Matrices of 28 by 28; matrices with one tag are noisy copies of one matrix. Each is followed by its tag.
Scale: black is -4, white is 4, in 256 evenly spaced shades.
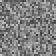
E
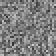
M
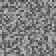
M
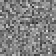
E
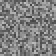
E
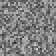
M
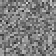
M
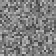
M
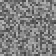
E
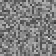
E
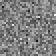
E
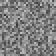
M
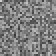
E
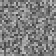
M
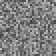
E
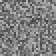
E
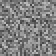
E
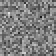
M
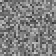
E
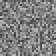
E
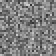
E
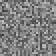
E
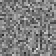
E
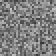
E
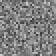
E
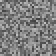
E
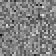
E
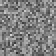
M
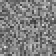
E
